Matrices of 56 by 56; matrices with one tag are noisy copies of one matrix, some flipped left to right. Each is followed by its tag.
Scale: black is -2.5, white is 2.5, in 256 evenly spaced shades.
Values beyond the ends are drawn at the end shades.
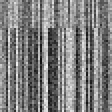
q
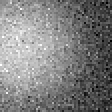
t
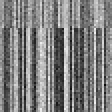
q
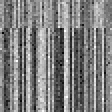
q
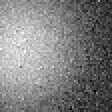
t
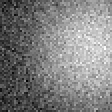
t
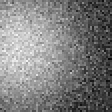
t
